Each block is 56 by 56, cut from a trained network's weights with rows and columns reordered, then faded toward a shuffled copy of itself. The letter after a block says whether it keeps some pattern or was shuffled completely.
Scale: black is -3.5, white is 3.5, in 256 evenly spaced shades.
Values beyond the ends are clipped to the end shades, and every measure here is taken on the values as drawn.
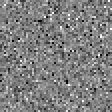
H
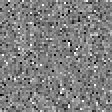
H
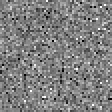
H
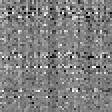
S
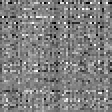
S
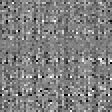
S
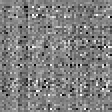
S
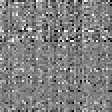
S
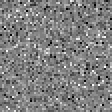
H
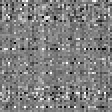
S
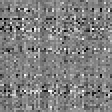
S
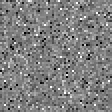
H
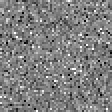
H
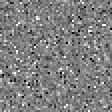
H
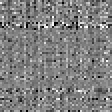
S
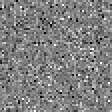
H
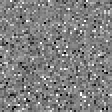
H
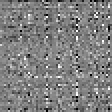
S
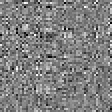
S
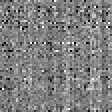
S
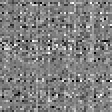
S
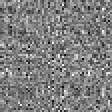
S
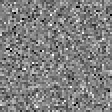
H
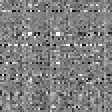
S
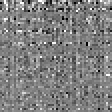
S
